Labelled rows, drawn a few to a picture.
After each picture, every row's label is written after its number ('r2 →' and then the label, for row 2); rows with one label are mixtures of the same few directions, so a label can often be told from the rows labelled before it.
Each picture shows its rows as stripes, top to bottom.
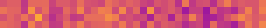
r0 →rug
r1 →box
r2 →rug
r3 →box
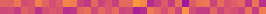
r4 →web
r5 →web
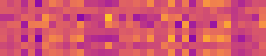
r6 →rug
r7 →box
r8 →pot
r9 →rug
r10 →rug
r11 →rug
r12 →pot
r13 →rug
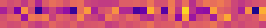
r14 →rug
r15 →web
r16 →rug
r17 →rug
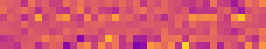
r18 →box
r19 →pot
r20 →pot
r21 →rug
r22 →box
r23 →pot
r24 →web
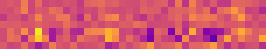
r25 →rug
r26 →box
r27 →pot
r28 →web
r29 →rug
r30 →rug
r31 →rug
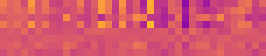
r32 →box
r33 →box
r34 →web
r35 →box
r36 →rug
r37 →rug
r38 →web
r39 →web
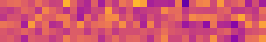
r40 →web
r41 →pot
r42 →pot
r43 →box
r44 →pot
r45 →box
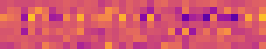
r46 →box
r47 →rug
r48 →box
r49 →box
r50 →rug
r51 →web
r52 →pot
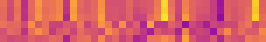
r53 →web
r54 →web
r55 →web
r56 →box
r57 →rug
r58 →web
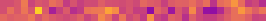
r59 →box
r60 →rug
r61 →box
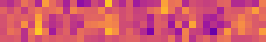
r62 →pot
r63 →web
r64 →rug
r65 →rug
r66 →rug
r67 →rug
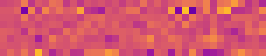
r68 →box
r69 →rug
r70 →rug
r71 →web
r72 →box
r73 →rug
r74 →rug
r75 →rug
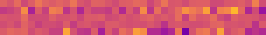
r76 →web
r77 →box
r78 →rug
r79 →web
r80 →web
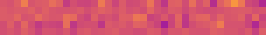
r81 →box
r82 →box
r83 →web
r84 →web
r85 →web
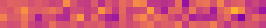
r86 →web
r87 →box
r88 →pot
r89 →rug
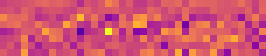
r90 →pot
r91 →web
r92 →pot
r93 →web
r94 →pot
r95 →box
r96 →web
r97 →rug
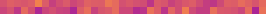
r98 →rug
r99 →web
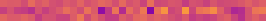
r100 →box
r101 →box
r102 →pot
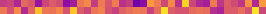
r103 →web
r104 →web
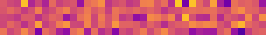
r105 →rug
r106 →pot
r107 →web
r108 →pot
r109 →pot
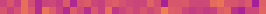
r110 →web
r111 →pot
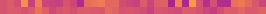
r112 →rug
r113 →rug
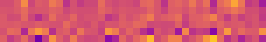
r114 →box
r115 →box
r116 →rug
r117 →web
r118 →rug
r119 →rug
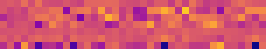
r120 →rug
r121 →web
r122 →pot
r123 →rug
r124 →box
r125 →web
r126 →web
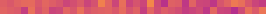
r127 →box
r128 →box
